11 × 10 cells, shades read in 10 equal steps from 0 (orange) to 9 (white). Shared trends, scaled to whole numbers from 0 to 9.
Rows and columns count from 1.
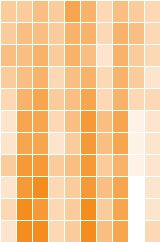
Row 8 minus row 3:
1 -3 -2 0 1 -3 -2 0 3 1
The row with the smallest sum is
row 11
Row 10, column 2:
0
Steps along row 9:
down down up down down up down up down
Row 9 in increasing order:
0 1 1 2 4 5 6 7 7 9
